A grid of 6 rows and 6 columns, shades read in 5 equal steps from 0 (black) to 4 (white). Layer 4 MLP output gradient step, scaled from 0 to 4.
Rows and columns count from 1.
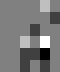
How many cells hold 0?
1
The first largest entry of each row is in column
5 1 1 5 1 1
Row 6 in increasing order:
1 1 2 2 2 2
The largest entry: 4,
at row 4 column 5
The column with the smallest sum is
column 4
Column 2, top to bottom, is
2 2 2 2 2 2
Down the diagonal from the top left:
2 2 2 2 0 2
